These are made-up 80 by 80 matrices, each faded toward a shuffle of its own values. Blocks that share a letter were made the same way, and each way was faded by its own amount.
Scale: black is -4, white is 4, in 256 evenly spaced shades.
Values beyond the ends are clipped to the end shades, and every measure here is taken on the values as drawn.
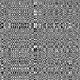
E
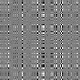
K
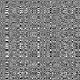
E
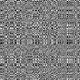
E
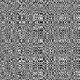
E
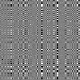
K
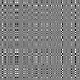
K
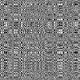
E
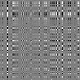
K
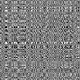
E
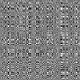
E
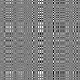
K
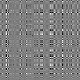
K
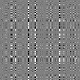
K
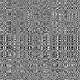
E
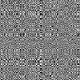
E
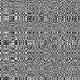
E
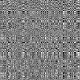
E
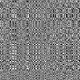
E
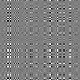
K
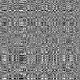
E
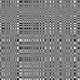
K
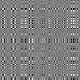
K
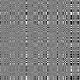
K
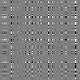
K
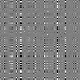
K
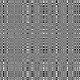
K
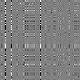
K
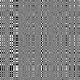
K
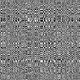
E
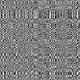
E
